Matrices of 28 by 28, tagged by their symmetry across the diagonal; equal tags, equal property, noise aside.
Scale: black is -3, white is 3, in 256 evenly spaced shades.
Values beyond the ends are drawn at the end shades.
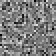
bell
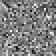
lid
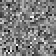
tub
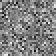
bell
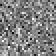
tub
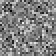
bell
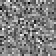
lid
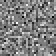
lid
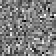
tub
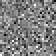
lid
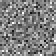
bell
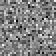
tub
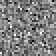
lid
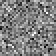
bell
